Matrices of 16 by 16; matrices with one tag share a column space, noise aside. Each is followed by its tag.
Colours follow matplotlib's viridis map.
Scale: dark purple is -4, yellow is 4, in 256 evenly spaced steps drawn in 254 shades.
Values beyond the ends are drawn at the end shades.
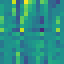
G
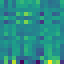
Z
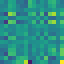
Z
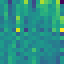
G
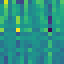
G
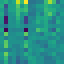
G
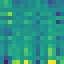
Z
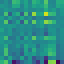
Z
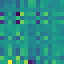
Z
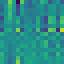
G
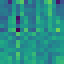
G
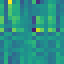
G
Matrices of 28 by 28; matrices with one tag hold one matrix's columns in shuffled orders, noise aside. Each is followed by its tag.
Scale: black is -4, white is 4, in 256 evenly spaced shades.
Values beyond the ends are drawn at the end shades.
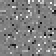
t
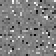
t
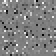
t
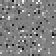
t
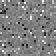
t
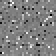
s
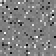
s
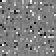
t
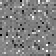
t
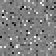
s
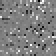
t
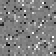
s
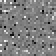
t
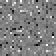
t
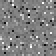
s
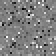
s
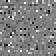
t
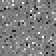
s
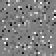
s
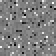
s
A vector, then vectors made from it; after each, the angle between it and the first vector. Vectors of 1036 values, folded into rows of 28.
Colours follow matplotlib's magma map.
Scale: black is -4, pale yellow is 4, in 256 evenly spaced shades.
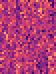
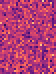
partly aligned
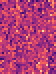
nearly opposite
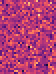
partly aligned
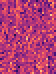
nearly opposite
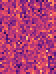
nearly opposite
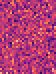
orthogonal
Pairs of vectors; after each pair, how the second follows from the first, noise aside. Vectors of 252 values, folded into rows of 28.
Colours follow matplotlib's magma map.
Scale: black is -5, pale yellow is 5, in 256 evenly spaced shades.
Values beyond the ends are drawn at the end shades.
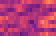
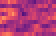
reversed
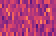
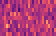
reversed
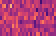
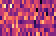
scaled up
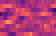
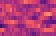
reversed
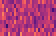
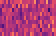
reversed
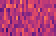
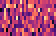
scaled up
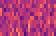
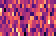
scaled up
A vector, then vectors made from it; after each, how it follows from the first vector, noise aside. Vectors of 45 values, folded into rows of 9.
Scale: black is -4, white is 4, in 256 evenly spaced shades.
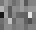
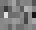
reversed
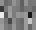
negated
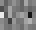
negated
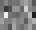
reversed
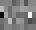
copied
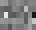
reversed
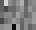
wrapped around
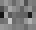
sign-scrambled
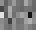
negated
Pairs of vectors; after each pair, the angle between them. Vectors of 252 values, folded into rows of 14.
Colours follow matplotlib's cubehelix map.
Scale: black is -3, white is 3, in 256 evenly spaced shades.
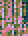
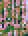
nearly opposite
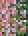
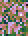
orthogonal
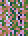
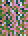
nearly opposite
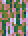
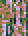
nearly opposite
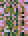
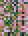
nearly parallel
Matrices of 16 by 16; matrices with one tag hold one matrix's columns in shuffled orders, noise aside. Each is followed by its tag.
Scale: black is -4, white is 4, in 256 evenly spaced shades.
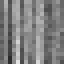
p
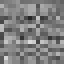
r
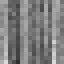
p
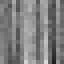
p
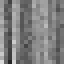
p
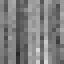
p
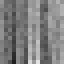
p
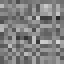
r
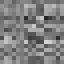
r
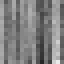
p
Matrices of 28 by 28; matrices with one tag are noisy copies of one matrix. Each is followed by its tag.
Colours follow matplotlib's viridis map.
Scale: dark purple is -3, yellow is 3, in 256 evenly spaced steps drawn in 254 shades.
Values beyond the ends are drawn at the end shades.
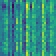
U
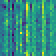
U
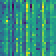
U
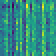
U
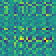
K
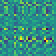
K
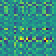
K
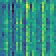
U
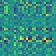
K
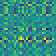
K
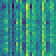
U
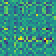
K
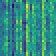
U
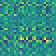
K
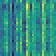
U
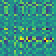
K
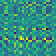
K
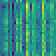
U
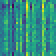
U
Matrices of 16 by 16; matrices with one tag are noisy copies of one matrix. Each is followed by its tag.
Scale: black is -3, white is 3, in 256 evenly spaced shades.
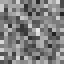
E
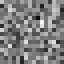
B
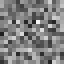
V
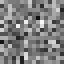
B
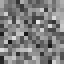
V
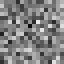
V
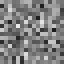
B
